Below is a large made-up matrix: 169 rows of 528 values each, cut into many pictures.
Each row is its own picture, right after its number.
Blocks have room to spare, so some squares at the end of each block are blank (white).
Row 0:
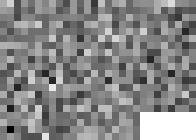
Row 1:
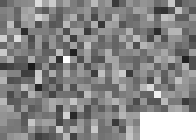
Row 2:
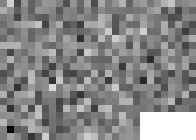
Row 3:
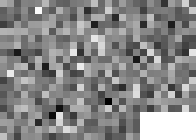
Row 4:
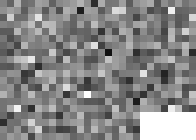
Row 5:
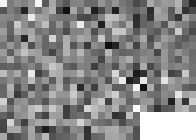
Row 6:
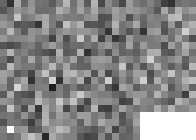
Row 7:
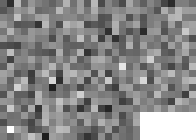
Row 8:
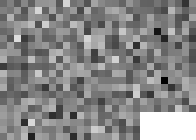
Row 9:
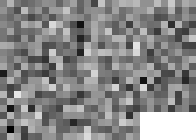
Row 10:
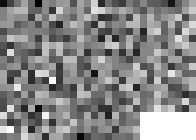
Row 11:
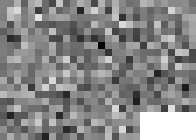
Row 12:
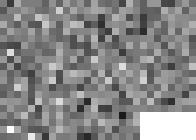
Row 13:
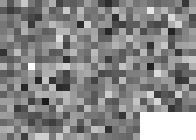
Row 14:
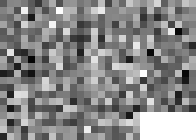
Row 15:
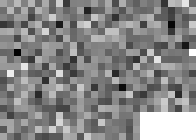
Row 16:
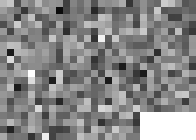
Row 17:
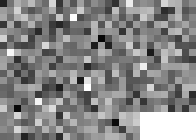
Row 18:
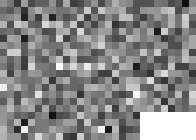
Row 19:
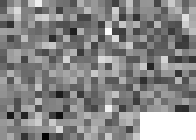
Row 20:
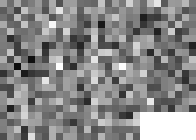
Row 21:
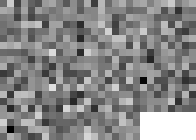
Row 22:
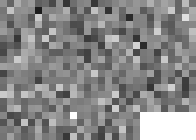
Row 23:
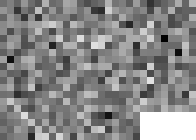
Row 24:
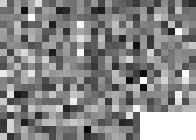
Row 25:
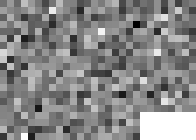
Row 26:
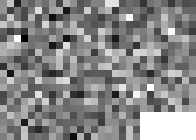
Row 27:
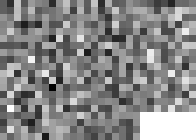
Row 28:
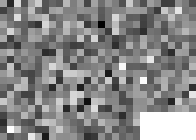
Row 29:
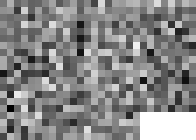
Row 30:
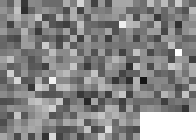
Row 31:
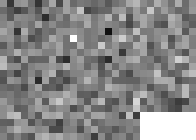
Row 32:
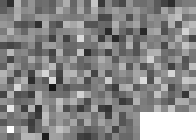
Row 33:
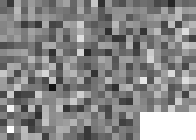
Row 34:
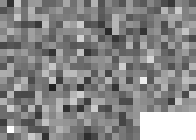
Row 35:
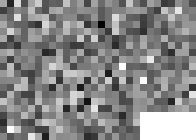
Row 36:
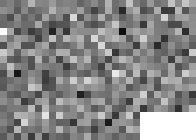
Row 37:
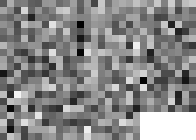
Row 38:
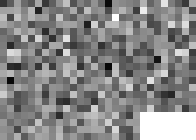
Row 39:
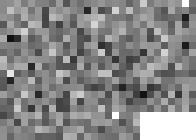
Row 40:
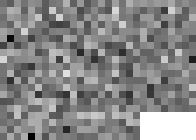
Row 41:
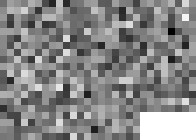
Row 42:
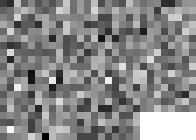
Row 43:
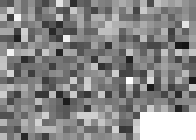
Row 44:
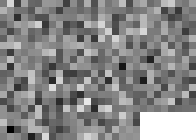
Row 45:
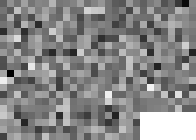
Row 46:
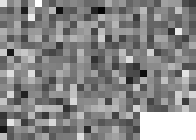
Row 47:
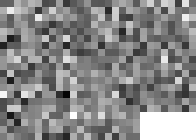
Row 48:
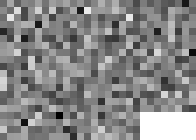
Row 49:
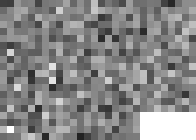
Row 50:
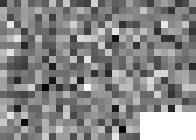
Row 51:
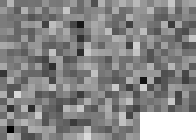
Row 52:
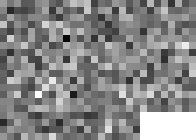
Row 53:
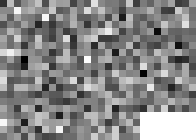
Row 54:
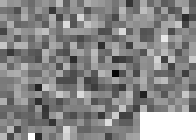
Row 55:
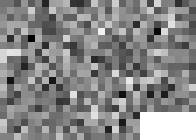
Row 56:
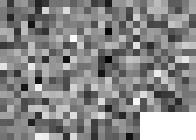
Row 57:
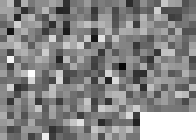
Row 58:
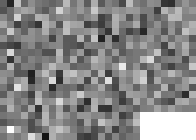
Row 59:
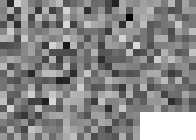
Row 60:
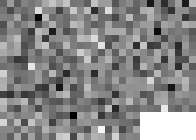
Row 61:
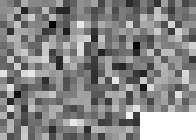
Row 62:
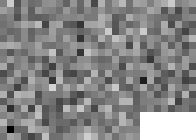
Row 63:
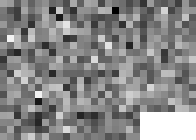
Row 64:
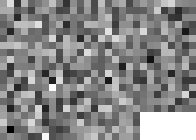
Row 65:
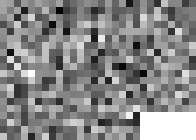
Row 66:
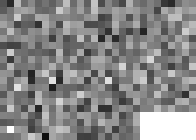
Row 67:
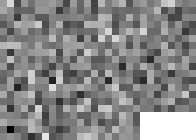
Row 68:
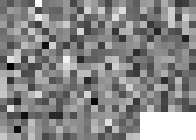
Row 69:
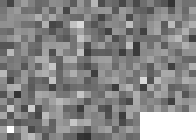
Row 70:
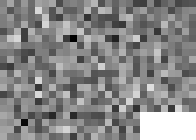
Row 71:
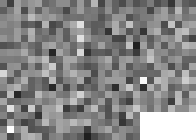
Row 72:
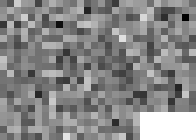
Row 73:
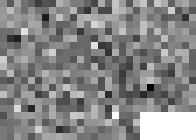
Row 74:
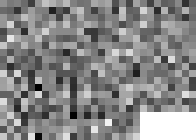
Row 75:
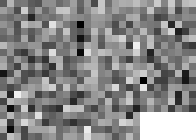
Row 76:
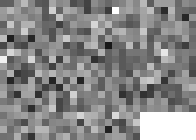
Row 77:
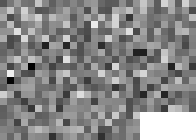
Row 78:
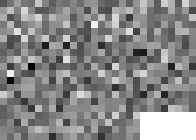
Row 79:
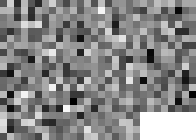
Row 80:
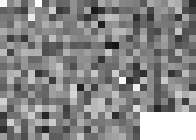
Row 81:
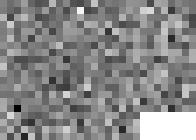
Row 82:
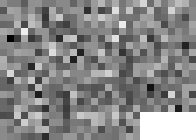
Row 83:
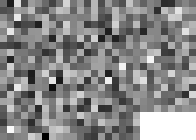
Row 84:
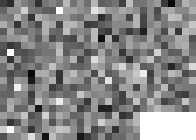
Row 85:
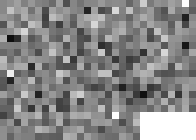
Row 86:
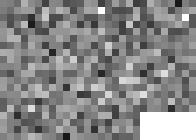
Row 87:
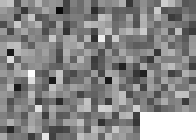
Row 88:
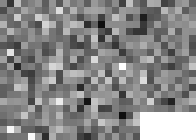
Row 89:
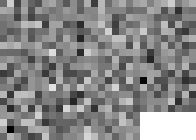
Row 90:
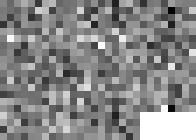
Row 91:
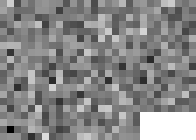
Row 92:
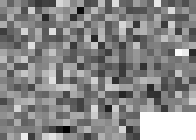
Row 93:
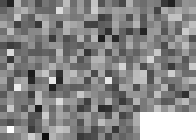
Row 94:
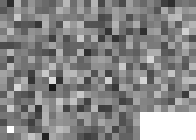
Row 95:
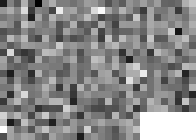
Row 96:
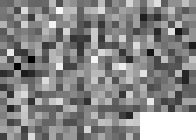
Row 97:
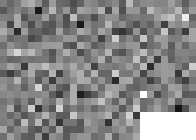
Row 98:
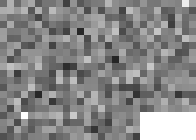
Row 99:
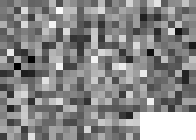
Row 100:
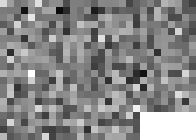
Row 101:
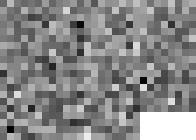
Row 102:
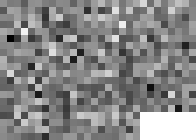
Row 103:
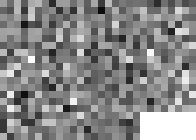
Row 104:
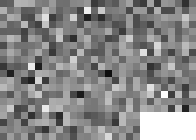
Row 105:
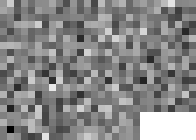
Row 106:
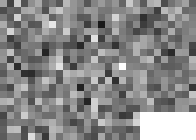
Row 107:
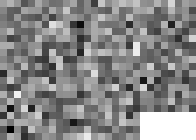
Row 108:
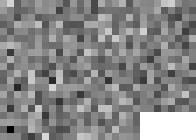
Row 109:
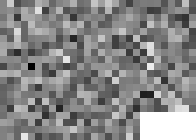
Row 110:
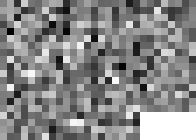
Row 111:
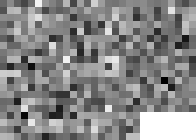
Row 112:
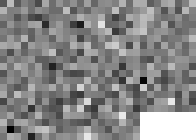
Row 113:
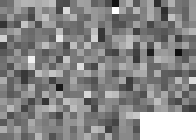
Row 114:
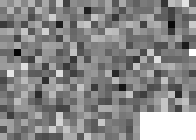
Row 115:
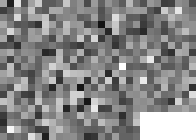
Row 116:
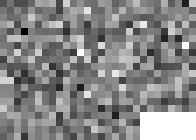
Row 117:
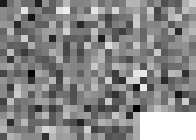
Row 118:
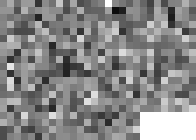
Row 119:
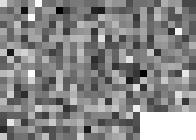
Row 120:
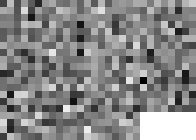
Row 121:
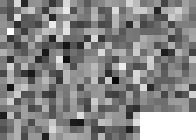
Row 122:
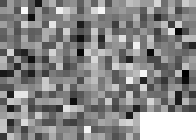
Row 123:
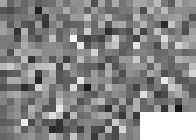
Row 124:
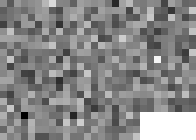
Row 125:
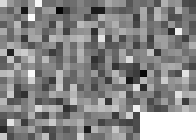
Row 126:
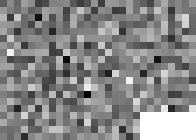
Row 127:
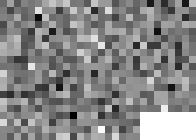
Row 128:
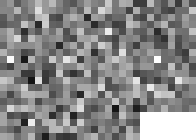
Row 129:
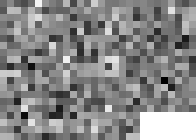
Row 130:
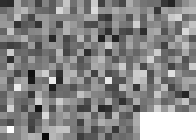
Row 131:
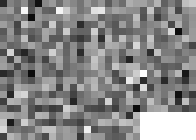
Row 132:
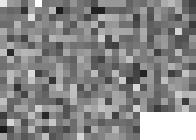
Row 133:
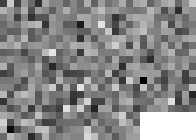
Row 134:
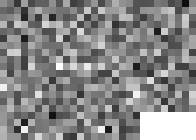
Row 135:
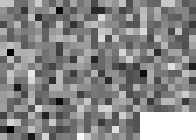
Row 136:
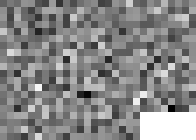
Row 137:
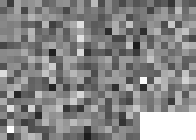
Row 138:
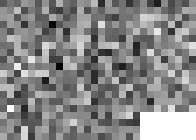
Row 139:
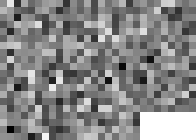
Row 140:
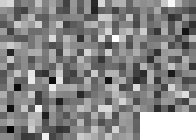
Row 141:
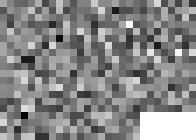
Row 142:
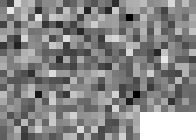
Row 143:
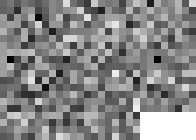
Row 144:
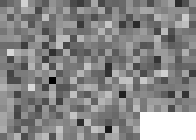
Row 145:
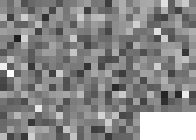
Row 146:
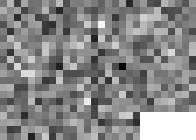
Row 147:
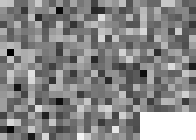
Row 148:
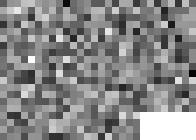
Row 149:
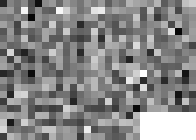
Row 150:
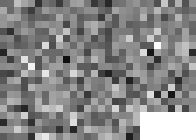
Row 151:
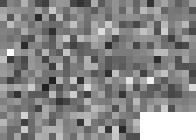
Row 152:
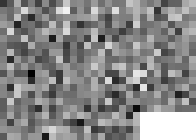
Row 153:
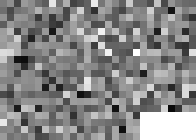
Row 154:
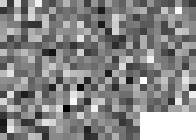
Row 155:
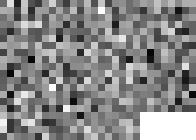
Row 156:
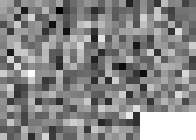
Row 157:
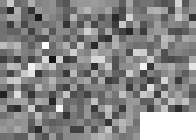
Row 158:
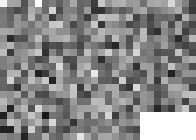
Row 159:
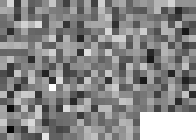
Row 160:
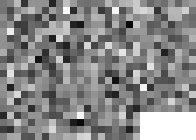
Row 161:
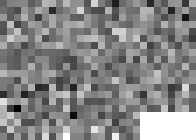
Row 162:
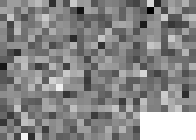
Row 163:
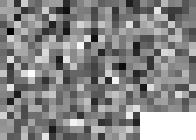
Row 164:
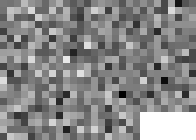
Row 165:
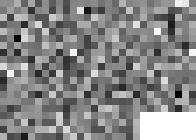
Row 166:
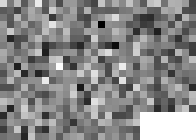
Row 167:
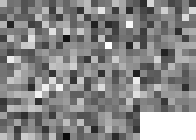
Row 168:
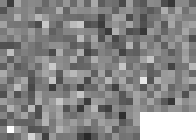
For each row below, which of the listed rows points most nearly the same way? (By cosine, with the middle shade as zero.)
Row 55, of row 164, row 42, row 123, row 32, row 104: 164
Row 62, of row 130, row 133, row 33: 133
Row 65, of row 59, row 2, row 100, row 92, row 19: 100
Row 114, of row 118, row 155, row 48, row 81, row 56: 118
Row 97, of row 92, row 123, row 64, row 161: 123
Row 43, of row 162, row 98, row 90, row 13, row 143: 143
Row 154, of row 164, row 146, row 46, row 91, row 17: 46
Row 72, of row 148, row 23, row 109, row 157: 148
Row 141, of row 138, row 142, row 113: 138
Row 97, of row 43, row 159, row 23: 43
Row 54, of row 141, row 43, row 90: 141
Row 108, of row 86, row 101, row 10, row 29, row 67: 67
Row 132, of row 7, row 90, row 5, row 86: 5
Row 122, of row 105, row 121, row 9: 9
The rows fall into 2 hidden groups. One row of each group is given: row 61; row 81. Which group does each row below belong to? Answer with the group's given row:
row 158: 61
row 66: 61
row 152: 61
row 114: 81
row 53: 81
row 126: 81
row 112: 61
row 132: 61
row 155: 61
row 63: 81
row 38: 81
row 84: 61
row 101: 61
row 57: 61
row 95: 61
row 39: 81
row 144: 81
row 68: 81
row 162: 81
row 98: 81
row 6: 61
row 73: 81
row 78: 81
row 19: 81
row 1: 81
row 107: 61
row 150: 81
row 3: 81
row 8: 81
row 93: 61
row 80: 61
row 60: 81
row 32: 61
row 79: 61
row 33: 61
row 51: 61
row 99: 61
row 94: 61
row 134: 81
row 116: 81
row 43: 81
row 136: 81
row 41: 81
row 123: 81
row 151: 81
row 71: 61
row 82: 81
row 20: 61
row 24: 61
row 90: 81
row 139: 61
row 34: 61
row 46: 61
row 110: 61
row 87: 61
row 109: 81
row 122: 61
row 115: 61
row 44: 61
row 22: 81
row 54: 81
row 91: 61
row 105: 61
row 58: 61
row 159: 61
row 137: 61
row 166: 61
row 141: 81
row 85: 81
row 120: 61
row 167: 81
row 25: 81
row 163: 61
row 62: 61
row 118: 81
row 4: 81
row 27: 61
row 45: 81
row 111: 81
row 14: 61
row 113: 81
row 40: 81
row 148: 81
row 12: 61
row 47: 81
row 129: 81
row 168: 61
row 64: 61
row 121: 61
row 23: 81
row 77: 81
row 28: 61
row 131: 61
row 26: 81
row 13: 81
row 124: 81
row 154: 61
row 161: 81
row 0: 61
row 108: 61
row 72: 81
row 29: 61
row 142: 81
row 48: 81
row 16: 61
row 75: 61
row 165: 81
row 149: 61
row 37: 61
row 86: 81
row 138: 61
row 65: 61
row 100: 61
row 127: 81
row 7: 61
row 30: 81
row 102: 81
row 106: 61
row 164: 81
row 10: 61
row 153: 81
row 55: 81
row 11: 81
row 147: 61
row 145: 81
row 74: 81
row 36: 81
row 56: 81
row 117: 61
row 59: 81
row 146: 61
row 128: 81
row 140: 61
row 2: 61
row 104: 81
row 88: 61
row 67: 61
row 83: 61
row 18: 81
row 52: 81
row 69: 61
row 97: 81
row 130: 61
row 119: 61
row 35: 61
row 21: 61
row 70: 81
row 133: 61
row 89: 61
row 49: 61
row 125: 61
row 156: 61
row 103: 61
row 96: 61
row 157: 81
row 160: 61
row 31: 81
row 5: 61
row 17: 81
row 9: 61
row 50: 81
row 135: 61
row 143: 81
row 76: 81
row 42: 61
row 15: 81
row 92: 81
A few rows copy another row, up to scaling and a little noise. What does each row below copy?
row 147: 135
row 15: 114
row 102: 82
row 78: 77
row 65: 156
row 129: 111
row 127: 60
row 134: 18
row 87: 16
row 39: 85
